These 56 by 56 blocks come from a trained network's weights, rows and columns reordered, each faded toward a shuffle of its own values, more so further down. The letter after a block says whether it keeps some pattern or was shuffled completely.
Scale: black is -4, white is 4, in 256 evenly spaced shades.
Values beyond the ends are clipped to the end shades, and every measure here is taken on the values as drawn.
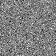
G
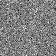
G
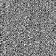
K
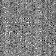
K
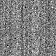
K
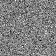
G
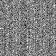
K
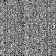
K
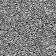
G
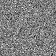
G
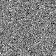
G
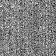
K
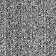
K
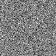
K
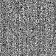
K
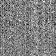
K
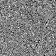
G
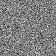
G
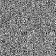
K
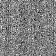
K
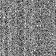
K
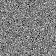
G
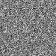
K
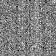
K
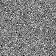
G
